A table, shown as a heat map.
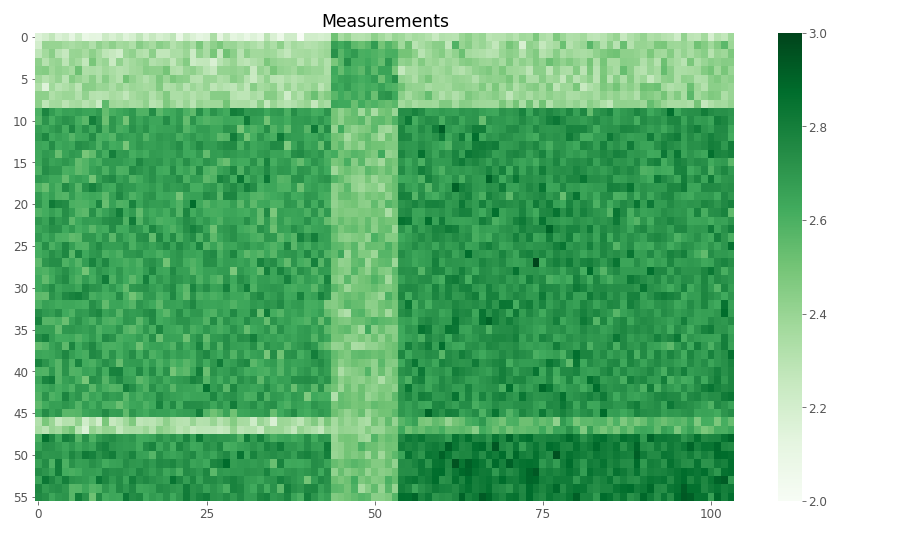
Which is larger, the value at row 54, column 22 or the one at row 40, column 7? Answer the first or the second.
the first
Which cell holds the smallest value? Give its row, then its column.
0, 39
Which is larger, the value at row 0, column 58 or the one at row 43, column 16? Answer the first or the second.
the second
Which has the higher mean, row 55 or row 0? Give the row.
55
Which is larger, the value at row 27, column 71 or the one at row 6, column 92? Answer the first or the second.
the first
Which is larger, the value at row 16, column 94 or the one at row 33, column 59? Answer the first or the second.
the second
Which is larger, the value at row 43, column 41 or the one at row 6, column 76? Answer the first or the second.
the first
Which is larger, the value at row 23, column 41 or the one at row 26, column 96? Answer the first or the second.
the second
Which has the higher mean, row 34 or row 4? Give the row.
34
